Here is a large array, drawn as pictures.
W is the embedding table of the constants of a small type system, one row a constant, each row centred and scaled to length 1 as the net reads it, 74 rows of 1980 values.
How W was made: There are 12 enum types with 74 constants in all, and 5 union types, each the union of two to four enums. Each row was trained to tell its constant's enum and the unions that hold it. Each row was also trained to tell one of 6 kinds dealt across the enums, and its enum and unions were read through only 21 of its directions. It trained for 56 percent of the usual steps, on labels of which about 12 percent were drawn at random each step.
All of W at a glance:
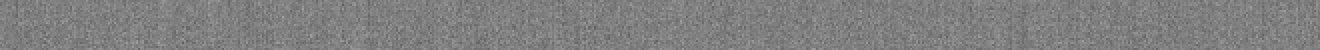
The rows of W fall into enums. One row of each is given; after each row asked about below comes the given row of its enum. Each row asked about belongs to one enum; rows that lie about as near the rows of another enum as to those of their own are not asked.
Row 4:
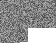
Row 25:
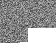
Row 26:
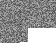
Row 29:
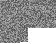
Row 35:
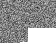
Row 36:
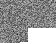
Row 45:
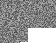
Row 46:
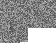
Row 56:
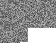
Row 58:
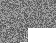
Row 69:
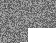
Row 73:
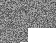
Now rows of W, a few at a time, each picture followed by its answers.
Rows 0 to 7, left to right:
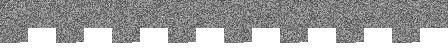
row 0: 25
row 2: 29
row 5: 25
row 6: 25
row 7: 4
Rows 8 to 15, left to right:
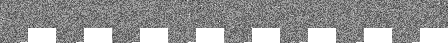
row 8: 45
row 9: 29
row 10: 26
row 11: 35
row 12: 58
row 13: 35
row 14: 29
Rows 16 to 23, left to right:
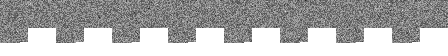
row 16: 36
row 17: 35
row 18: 26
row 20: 29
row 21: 56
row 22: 4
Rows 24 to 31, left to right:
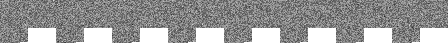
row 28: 73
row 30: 73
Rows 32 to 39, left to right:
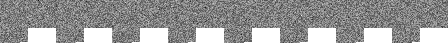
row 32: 26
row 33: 4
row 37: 25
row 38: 58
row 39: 56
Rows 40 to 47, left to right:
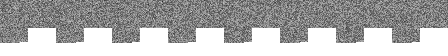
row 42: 56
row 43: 58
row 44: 56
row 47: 4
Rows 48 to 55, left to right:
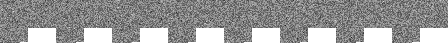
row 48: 35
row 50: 36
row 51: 56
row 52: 36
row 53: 29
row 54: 29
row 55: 45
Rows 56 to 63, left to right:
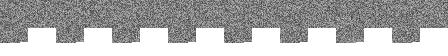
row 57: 46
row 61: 26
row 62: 45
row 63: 26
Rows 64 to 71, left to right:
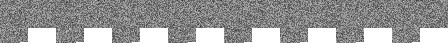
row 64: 26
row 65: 69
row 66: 56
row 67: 25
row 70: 58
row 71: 36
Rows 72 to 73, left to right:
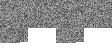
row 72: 58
